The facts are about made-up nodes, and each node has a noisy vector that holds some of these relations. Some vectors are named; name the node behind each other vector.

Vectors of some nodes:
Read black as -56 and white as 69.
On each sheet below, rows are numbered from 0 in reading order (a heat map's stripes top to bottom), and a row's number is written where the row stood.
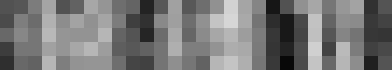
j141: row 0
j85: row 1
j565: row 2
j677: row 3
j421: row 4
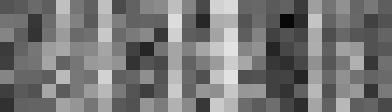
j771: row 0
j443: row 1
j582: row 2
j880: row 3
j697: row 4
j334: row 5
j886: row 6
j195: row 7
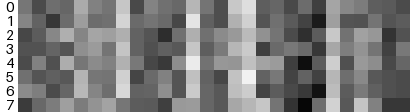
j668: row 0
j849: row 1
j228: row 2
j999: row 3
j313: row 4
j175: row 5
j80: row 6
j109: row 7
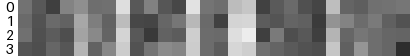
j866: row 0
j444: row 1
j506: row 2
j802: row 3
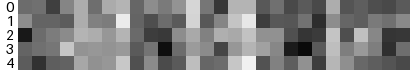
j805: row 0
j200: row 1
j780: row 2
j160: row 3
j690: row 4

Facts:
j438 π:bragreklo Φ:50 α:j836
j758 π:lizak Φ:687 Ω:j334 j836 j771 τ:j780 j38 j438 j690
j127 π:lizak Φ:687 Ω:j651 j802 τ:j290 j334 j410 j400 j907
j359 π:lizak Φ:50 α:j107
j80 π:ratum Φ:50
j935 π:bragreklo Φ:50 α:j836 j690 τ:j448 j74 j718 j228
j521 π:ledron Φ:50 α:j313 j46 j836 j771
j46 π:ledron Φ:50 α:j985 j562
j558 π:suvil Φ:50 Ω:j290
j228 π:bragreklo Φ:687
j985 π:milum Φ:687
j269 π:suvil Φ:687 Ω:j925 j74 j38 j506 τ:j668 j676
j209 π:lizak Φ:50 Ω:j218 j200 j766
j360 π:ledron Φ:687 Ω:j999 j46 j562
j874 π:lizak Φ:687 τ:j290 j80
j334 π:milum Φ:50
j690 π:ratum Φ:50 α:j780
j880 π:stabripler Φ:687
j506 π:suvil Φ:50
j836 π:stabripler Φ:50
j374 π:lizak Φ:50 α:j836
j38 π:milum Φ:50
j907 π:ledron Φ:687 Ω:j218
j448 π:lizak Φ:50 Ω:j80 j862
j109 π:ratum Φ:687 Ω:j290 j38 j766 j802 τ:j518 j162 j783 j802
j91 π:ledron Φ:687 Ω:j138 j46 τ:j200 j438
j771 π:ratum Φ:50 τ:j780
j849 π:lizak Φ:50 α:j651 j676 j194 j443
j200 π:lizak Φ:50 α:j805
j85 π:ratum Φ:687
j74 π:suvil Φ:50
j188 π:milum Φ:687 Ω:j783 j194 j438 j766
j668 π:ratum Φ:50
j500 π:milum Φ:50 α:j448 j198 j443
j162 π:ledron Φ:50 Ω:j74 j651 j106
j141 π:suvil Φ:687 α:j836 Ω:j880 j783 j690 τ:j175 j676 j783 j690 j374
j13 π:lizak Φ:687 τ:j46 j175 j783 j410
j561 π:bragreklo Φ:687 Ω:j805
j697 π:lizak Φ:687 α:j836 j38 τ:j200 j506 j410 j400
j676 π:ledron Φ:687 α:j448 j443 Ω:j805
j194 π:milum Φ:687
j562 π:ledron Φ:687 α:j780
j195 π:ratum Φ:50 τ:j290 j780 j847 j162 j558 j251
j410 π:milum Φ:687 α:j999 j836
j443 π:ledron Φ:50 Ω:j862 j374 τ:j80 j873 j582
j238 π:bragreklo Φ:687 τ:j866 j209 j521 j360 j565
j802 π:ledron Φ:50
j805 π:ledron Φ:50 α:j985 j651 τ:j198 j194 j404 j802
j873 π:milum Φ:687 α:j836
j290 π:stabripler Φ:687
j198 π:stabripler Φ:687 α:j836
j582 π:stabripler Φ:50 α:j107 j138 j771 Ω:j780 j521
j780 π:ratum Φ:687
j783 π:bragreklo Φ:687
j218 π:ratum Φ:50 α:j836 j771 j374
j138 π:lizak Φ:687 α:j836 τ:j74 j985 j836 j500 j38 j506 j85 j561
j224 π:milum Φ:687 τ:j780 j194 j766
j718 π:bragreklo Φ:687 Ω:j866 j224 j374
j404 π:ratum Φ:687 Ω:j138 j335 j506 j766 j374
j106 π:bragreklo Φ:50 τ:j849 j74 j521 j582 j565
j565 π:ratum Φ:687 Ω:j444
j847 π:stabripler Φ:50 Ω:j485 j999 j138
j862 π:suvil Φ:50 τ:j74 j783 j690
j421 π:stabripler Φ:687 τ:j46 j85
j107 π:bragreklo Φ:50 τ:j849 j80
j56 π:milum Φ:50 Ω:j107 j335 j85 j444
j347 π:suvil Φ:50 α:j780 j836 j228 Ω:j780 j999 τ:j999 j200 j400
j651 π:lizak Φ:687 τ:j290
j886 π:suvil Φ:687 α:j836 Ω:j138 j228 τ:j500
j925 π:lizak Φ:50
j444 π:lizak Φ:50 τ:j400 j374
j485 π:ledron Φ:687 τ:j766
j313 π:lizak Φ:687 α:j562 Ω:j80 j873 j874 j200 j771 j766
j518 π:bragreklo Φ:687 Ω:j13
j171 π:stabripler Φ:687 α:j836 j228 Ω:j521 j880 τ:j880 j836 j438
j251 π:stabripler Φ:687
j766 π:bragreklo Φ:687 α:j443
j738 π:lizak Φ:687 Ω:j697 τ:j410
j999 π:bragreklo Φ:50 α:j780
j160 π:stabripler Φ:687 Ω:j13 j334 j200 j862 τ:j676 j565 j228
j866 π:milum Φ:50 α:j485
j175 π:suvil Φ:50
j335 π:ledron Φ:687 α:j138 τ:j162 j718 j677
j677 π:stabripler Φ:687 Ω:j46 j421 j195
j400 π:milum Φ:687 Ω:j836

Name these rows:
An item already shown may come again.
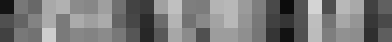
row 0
j224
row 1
j228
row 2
j238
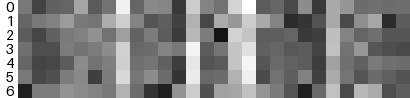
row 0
j836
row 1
j410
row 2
j106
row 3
j46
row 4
j500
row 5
j521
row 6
j766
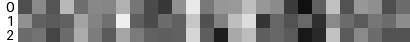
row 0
j313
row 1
j200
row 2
j443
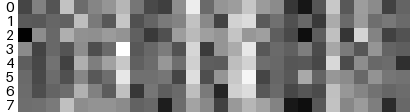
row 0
j313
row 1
j771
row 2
j485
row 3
j374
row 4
j162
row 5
j438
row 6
j862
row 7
j160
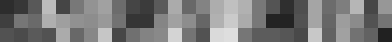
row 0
j138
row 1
j758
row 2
j802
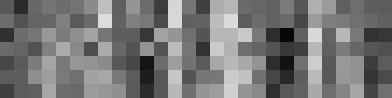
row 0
j935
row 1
j218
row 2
j109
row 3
j107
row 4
j269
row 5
j676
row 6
j171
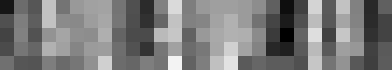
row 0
j562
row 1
j360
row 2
j404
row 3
j188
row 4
j46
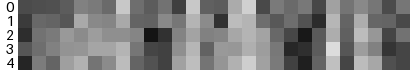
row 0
j347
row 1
j195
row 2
j91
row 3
j718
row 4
j194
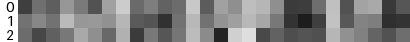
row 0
j198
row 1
j565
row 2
j862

